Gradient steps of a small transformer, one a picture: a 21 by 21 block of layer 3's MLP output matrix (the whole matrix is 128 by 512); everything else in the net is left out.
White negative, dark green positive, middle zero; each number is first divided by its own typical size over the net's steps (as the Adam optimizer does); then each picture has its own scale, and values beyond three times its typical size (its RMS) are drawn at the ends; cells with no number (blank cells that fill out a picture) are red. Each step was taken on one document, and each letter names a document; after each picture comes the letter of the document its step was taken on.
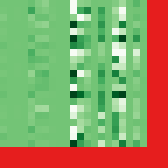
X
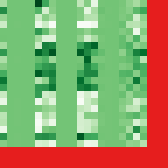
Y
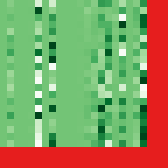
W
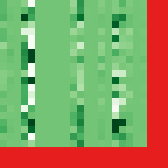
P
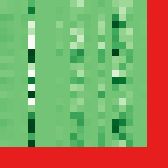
P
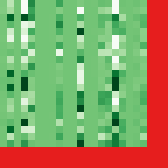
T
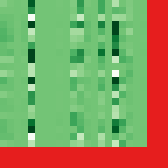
P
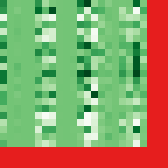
Y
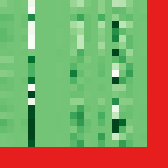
P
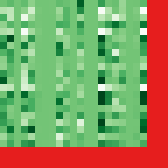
T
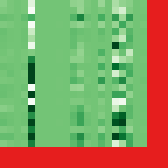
P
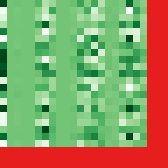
Y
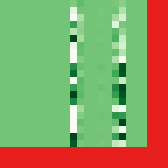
X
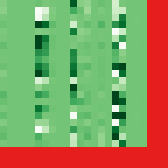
X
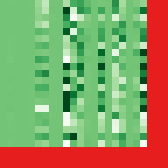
X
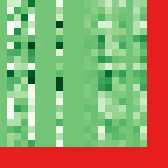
T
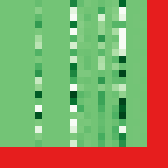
X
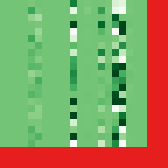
X
